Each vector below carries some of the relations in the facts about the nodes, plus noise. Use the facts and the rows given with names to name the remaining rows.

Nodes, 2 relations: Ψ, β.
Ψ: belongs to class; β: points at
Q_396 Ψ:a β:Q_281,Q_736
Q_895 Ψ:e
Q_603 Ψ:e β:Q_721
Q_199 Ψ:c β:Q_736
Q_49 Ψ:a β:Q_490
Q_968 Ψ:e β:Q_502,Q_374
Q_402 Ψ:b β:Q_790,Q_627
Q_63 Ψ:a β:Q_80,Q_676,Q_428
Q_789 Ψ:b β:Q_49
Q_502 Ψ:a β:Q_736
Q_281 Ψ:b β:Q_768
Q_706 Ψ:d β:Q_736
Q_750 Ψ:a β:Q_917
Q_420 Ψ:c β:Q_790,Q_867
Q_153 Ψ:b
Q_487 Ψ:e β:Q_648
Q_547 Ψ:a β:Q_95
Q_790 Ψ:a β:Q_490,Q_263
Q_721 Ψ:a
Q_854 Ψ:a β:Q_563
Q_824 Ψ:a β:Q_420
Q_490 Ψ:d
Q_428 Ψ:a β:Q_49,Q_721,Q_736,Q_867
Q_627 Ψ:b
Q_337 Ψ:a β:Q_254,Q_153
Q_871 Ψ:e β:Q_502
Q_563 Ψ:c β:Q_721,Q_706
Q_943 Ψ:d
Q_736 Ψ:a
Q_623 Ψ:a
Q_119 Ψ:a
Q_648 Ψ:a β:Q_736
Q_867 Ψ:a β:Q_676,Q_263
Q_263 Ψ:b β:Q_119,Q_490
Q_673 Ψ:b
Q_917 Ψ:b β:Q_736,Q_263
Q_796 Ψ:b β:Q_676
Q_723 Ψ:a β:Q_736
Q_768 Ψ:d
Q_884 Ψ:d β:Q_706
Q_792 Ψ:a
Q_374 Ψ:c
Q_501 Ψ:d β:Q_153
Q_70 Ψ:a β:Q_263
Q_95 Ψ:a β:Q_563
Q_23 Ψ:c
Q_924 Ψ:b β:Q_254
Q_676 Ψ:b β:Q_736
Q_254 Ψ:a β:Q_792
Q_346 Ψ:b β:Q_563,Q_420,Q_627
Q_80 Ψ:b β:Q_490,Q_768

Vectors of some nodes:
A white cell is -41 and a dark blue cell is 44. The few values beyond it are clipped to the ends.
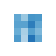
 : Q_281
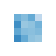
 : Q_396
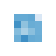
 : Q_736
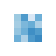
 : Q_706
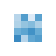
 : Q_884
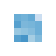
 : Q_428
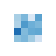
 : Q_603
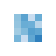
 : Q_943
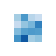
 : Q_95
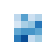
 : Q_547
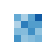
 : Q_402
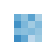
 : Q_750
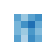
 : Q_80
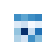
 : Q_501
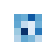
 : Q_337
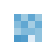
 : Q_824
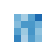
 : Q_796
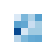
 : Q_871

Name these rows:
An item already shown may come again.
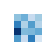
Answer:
Q_487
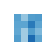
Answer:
Q_281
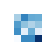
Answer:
Q_374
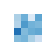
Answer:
Q_603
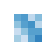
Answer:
Q_490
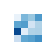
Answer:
Q_968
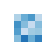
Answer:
Q_502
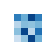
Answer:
Q_153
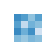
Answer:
Q_199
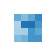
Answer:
Q_627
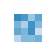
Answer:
Q_23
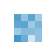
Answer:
Q_70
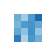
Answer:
Q_796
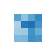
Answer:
Q_627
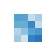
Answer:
Q_768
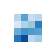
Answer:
Q_547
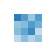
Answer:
Q_420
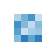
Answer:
Q_502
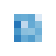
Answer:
Q_648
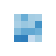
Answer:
Q_854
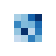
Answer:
Q_924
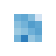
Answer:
Q_721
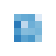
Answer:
Q_648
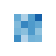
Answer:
Q_789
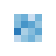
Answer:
Q_895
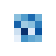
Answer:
Q_792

